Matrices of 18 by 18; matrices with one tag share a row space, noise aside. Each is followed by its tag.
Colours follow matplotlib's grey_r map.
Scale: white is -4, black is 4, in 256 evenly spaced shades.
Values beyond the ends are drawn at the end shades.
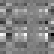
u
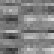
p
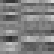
p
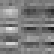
p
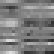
p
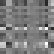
u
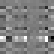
u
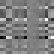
u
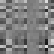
u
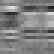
p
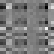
u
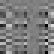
u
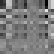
u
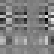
u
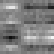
p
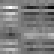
p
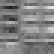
p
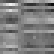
p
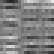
p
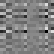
u
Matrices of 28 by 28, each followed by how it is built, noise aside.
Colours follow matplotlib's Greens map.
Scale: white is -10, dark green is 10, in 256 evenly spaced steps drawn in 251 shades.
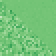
lower triangular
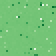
sparse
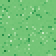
sparse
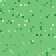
sparse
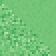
lower triangular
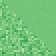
lower triangular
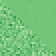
lower triangular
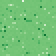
sparse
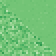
lower triangular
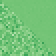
lower triangular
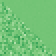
lower triangular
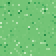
sparse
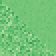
lower triangular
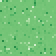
sparse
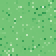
sparse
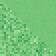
lower triangular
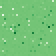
sparse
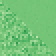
lower triangular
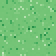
sparse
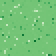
sparse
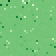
sparse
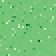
sparse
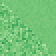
lower triangular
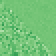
lower triangular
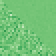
lower triangular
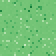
sparse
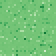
sparse
